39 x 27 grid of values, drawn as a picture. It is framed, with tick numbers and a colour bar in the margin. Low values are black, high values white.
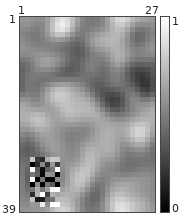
Roughest part: bottom left. Slope: none. Odd patch: rougher, in the bottom left. Mirror symmetry: none. Odd rows or columns: none. Grain: blotchy.
